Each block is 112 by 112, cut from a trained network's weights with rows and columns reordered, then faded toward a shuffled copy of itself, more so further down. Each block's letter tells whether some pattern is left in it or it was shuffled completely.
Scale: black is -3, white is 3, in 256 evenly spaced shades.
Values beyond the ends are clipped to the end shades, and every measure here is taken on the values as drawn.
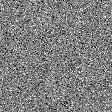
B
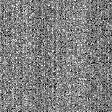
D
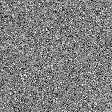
B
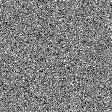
B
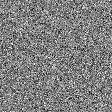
B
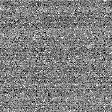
D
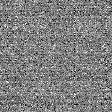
D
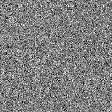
D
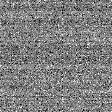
D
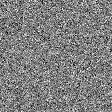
B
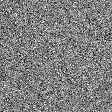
B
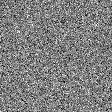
B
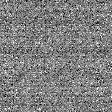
D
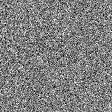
B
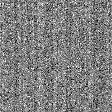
D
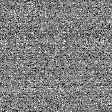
D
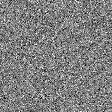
D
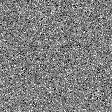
B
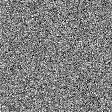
B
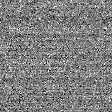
D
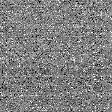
D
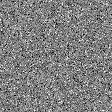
B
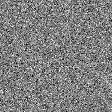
D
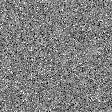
B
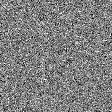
D
